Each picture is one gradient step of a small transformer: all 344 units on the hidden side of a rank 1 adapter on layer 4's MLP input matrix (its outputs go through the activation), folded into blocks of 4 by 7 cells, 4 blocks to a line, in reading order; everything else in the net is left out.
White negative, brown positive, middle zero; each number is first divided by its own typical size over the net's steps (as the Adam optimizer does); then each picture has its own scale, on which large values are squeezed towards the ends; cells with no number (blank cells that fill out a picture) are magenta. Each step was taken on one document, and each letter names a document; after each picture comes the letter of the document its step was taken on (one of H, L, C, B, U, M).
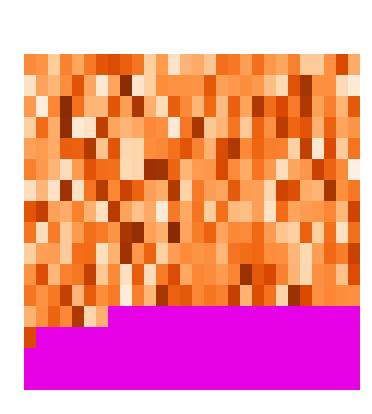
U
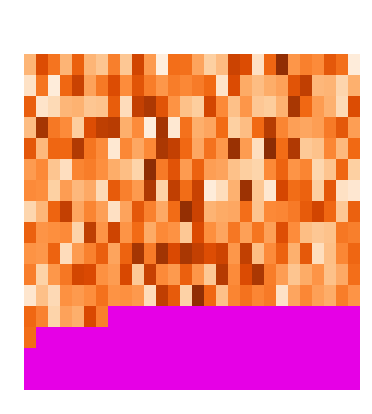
U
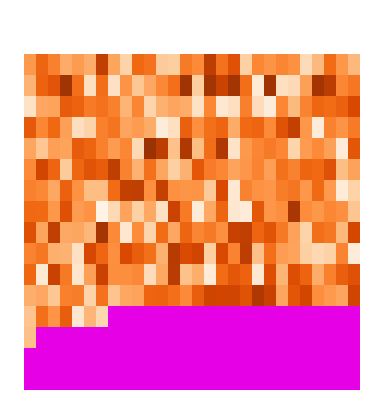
U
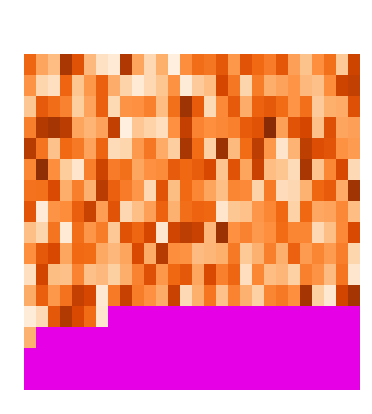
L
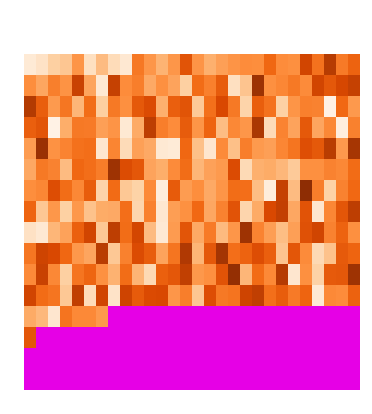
L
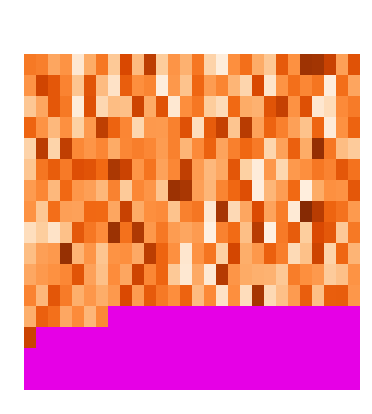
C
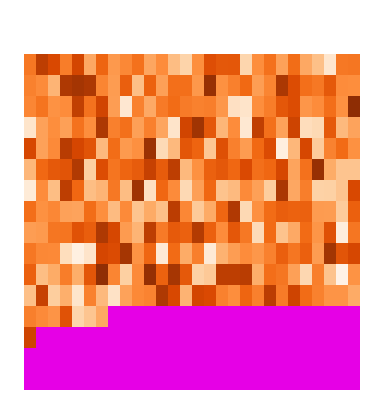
U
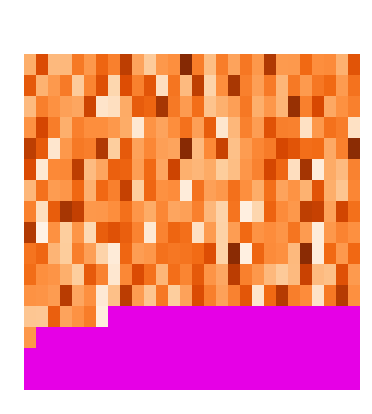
L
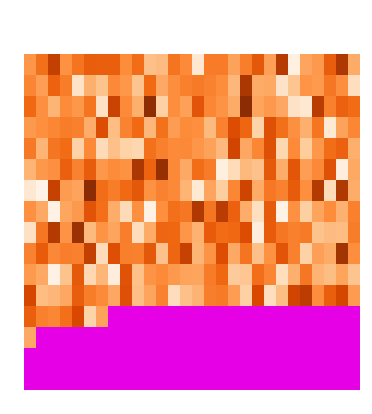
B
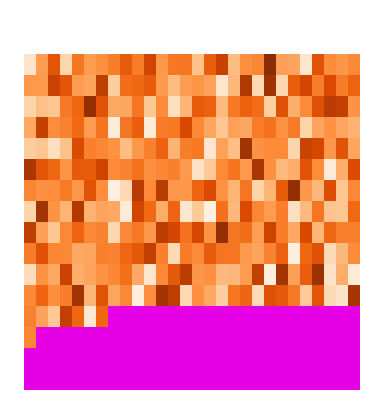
C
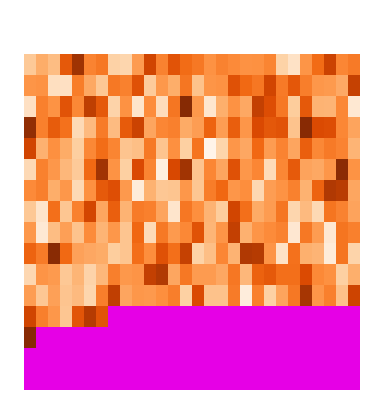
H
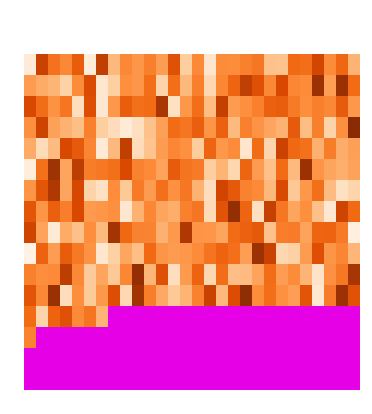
L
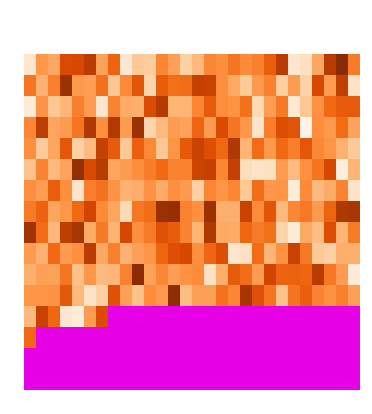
H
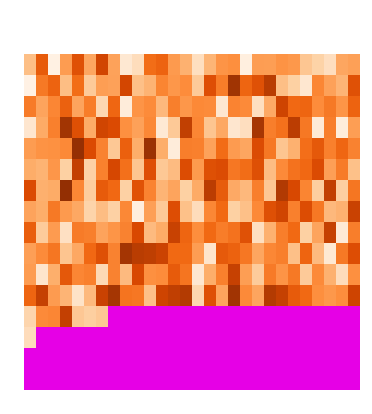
U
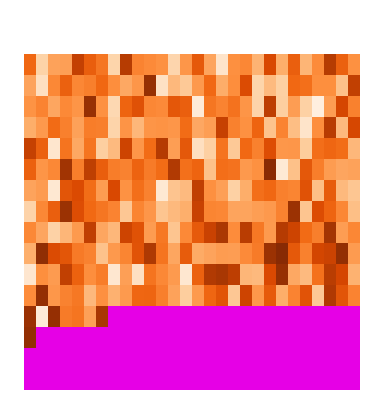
C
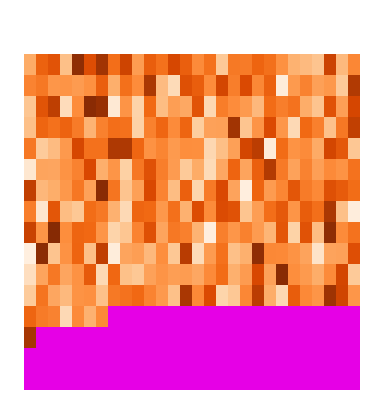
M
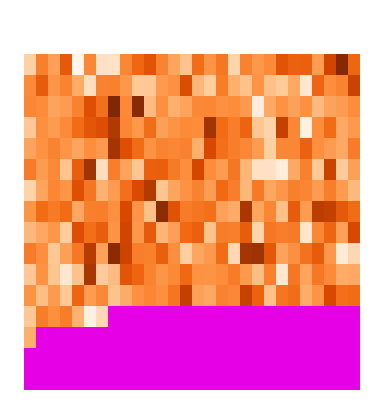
B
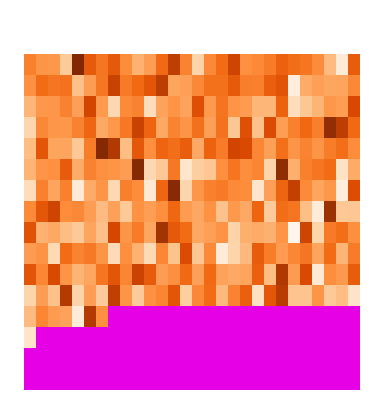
H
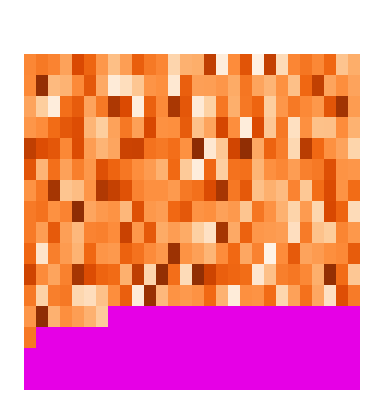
C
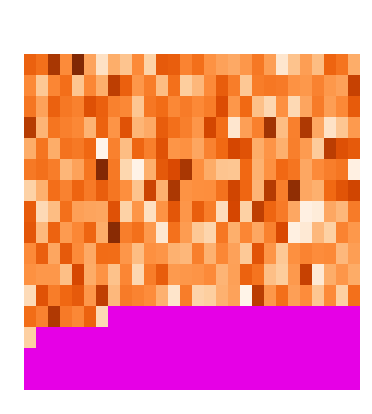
M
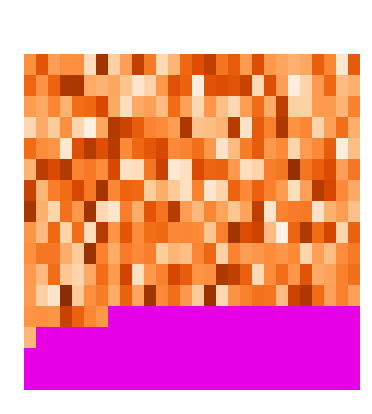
U
